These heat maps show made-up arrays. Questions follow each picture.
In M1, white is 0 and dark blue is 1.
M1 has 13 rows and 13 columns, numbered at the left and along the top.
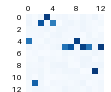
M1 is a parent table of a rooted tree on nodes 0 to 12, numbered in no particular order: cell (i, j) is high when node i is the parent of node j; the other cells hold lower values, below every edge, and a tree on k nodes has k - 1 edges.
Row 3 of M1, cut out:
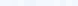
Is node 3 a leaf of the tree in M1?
yes
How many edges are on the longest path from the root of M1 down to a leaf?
6
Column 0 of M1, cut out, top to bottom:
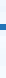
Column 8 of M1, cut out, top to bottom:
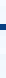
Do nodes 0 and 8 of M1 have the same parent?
yes
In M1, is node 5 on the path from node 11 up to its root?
yes
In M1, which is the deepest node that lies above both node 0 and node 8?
4
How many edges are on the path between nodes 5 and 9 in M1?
1
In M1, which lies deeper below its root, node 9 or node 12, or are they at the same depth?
the same depth
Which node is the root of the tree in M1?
5
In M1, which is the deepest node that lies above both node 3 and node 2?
1
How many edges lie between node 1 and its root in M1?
3
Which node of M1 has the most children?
5
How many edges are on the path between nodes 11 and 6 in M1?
3
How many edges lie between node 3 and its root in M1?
6
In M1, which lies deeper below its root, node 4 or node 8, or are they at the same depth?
node 8
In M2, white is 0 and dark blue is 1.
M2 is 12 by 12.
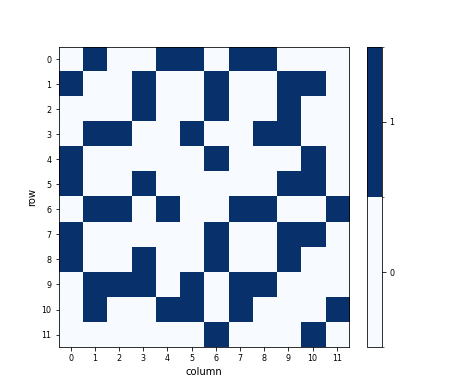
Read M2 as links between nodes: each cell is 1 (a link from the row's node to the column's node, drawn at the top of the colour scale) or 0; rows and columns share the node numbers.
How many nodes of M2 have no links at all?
0
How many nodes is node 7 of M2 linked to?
4
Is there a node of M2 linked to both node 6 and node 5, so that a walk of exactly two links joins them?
no
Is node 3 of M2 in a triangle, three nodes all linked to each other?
yes
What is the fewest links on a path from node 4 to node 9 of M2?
3
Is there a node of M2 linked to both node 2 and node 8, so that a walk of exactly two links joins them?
yes
